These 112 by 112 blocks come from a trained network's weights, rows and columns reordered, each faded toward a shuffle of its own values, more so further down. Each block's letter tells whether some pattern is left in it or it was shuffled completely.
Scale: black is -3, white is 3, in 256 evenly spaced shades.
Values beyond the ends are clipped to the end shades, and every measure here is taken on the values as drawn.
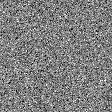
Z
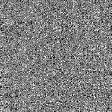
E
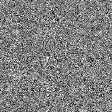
E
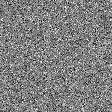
Z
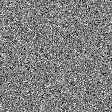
Z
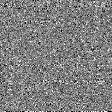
E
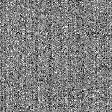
E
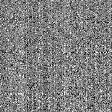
E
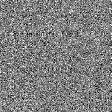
E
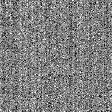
E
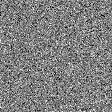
Z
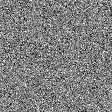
Z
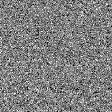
E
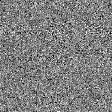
E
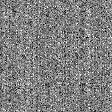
E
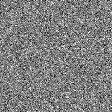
E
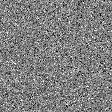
Z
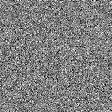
E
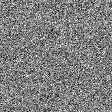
Z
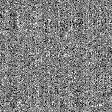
E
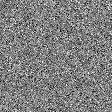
Z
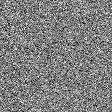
Z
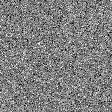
Z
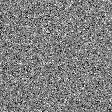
Z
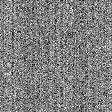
E
